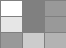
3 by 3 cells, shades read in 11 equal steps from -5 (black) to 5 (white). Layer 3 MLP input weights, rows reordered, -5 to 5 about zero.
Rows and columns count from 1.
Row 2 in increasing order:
0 1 4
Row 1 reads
5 0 1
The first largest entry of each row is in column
1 1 2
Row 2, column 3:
1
